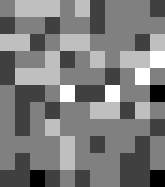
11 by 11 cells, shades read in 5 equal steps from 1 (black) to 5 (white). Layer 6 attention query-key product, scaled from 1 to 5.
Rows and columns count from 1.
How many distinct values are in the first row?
3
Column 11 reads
2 3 4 5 3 1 3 2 3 3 1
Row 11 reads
2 2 1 2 3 2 3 3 2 2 1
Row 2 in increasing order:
2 2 2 3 3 3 3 3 3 3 3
